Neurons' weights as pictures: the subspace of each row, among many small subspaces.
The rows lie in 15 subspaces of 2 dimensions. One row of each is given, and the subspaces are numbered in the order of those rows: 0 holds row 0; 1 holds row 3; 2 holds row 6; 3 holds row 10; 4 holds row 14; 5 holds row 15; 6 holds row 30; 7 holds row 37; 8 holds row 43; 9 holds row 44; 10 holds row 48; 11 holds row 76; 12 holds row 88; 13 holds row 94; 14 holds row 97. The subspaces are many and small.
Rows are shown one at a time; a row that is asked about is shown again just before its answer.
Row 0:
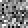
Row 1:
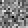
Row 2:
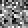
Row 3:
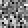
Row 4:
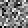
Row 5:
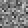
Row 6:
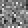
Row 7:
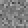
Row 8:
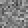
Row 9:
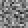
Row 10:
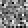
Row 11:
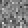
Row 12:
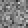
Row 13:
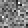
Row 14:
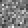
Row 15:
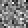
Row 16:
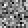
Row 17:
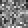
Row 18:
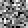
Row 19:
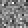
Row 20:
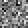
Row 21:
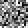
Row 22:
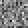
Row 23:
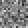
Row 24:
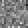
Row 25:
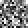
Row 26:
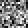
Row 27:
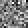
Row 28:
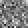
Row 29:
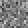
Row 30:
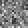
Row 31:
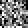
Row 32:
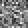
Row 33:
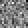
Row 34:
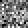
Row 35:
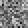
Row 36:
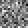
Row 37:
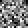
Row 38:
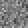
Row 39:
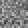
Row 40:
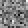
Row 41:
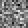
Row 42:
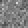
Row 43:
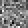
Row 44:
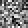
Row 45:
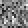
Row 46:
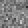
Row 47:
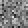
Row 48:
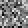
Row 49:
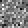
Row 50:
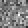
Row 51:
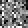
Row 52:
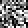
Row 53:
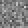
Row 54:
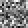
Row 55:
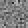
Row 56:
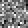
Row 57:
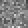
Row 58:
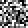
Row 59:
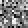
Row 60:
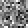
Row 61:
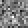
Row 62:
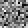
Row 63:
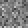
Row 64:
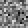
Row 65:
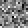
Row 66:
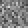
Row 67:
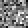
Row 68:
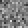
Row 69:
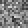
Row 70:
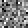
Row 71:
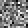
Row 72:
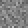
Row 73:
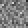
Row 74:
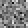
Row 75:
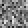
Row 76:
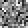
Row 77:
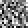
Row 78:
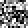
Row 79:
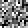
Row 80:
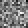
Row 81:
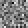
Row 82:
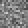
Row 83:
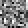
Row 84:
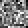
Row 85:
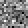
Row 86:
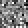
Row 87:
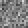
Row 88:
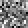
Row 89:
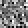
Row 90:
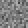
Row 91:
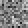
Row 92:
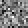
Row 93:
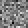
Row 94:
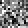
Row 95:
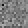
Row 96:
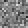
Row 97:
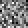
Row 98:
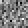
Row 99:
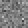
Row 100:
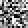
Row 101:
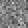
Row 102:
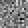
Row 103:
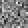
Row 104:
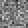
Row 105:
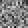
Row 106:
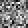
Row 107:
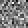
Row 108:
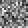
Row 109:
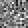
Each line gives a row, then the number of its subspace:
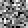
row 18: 10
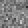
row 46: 0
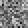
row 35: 9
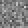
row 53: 3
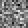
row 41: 6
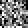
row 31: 10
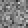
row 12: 12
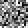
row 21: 2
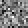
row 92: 13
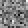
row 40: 2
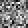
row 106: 12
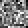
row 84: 11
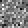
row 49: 4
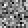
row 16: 1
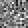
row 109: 1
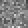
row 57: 10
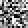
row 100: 9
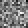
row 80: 2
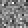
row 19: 3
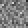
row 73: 14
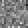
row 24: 11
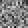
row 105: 7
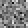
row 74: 5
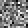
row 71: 8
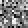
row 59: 6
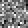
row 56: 11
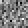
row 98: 1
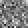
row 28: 7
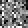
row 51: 10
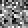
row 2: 6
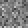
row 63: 10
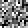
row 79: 11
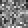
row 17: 10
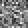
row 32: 6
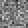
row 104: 8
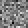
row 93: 8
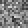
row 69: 9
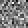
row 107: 14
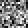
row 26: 12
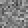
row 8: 5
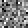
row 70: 12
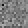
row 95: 4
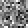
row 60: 12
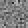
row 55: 3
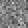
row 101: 13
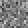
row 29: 12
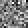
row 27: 5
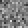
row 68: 1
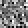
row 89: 3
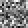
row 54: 12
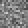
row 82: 9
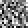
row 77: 14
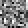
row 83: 2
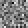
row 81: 3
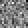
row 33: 14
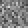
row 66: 14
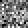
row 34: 0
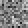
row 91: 9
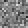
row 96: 11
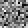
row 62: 2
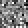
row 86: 3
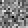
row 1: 13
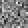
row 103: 8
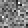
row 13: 8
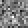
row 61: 13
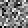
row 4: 10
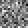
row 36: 14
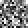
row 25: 7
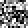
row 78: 0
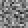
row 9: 6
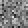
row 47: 6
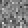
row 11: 1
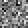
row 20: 11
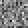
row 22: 3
